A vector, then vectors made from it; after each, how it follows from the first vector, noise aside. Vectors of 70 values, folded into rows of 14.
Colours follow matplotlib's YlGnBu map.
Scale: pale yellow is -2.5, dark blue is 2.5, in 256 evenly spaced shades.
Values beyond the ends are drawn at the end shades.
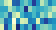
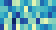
negated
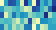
wrapped around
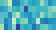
shrunk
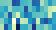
copied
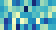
copied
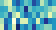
copied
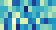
copied
